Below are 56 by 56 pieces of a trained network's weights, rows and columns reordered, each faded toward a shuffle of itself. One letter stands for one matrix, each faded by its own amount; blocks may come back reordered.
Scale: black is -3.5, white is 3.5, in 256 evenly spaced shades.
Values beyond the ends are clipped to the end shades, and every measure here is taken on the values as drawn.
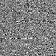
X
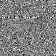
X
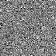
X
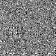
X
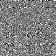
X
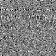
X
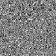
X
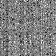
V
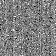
V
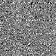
X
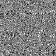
X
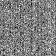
V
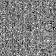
V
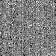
V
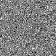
X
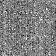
V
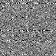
X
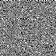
X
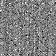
V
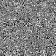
X
